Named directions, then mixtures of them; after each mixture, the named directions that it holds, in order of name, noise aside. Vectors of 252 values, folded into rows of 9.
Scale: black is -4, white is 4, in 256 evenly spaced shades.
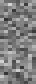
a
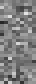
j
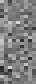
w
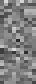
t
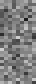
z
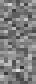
a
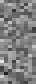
a, w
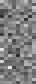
w, z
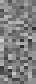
j, w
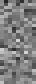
t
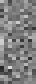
w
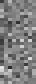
w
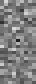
j, t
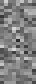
t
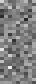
w, z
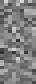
t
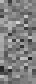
w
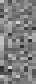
w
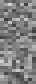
a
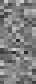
t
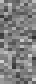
a, z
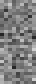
a, z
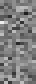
j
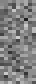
a, z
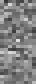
a, t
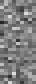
j, t
